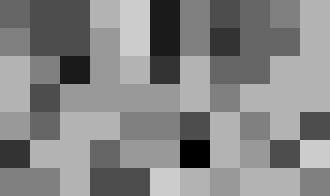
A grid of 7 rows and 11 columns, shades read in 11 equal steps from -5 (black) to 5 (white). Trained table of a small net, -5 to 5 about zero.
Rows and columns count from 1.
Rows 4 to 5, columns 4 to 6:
1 1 1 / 2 0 0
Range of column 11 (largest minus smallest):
5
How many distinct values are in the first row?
6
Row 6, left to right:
-3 2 2 -1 1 1 -5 2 1 -2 3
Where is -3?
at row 2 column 8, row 3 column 6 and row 6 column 1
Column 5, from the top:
3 3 2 1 0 1 -2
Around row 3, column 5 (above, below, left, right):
3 1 1 -3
